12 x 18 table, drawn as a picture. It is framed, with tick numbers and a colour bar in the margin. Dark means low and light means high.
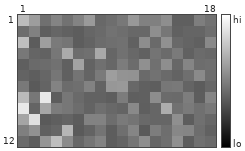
Ninth with the highest average: bottom left. Mirror symmetry: none. Histogram: skewed, a long tail of high values. Roughest part: bottom left. Stripes: none.
